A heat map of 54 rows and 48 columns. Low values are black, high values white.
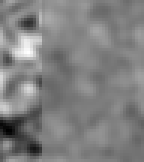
Average level on the scale: 50%. Histogram: heavy tails on both sides. Seam: vertical, 30% of the way across, the right part calmer. Grain: blotchy. Lone odd cells: none. Mirror symmetry: none. Ninth with the lowest average: bottom left.
